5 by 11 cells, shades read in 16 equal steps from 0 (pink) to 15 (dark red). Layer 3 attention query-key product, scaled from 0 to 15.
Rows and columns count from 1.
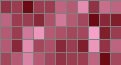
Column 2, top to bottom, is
10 10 10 12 7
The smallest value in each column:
6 7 2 1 7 4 7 2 0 5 6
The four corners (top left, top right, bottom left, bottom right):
11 6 9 9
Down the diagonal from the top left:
11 10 4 9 9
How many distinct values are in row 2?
9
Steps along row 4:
up down up down up down up down up down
